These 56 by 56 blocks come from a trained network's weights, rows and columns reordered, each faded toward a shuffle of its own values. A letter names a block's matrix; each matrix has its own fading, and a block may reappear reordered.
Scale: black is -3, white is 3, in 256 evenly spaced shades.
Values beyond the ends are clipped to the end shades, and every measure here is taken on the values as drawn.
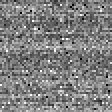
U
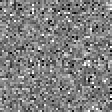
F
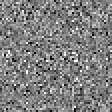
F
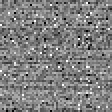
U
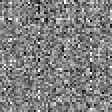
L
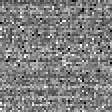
U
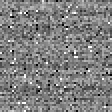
U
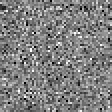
F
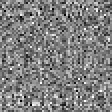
L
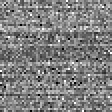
U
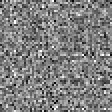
L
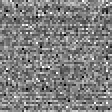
U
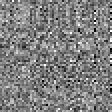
L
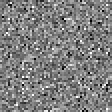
F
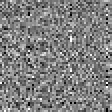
L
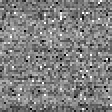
U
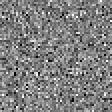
F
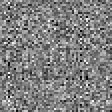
L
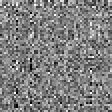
L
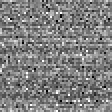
U
